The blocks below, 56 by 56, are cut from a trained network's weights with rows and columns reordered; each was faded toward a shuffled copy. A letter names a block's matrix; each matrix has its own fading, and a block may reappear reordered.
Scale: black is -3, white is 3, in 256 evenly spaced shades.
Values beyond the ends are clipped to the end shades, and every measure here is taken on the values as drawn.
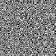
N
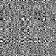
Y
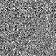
N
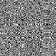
Y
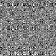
Y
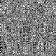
N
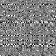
Y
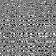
Y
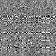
Y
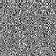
N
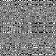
Y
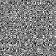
N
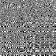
Y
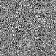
N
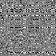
Y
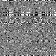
Y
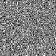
N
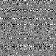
Y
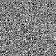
N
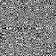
Y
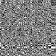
Y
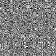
N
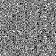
N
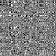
Y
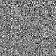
N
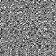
N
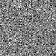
N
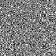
N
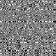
Y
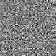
N
